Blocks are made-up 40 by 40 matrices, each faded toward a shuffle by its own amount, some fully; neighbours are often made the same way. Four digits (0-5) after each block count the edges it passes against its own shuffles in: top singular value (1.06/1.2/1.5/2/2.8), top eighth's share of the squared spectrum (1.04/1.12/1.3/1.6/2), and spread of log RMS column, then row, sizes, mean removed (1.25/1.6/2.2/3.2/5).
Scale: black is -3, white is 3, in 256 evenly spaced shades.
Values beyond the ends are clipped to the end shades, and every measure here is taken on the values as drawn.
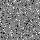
0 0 0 0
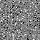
2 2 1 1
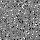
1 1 0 0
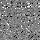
3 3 0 1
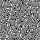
1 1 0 0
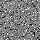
0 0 0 0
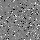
0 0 0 0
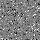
0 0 0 0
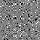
3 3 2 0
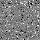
3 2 0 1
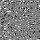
3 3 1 1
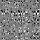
4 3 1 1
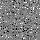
2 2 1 1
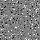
2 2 1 0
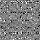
3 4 1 2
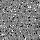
1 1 0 0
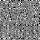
3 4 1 2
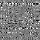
3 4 1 2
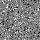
0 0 0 0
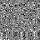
3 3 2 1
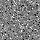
1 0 0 0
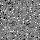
1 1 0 0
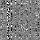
2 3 3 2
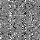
2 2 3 1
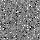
1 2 1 0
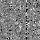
2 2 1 0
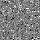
1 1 1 1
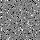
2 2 1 0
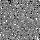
0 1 1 0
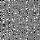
2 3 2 1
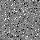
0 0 1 0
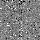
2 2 1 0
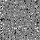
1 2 2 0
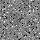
1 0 0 0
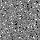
0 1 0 0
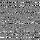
3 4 0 3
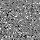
1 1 0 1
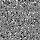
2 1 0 1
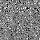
2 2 0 1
